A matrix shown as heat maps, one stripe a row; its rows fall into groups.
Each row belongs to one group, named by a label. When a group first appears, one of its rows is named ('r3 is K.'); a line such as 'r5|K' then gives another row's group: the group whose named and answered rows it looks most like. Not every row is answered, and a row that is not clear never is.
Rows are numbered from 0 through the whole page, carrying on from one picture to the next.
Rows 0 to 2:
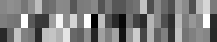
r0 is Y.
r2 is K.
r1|K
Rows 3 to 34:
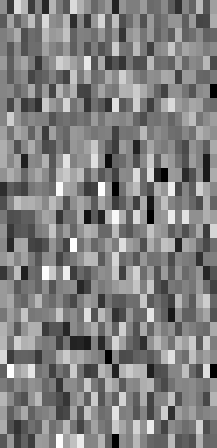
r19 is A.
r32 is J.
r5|K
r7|K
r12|Y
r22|K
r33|A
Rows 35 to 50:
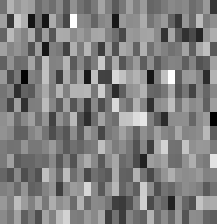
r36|Y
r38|Y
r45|J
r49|Y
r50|K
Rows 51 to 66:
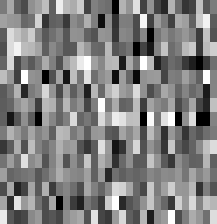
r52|Y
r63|K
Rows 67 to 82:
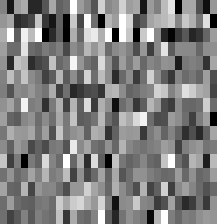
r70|J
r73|J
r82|J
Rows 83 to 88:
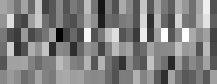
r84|Y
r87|K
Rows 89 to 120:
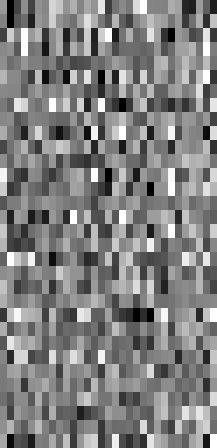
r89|A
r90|A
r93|J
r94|Y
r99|K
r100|J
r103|K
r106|A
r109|A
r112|J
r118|J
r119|Y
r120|A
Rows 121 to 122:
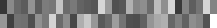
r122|A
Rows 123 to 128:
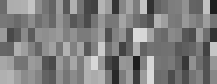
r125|A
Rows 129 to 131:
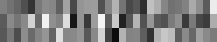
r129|A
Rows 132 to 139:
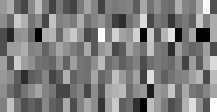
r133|Y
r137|A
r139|A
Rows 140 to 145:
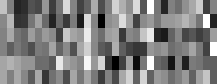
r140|A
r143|A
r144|K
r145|Y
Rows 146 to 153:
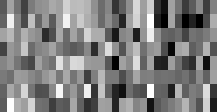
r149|K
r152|K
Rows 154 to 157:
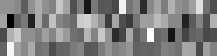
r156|K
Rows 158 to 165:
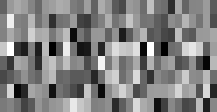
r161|A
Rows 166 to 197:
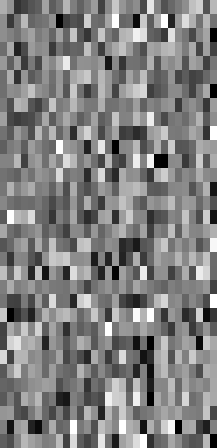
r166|A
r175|A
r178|J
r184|K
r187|A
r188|A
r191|J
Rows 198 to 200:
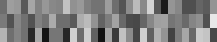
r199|A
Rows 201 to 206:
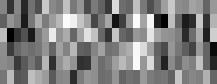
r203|A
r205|A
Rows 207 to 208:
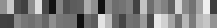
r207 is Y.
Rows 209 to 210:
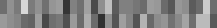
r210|Y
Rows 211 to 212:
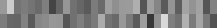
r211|A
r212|J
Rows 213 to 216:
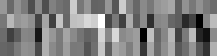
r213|Y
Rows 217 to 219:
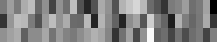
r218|K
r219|K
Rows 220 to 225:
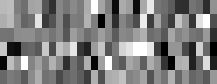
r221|Y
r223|A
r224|K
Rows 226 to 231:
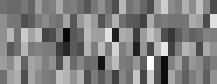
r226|J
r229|J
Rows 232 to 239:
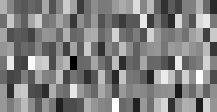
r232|A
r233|Y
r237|J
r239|J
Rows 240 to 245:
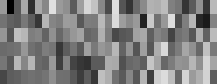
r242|Y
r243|J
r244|J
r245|J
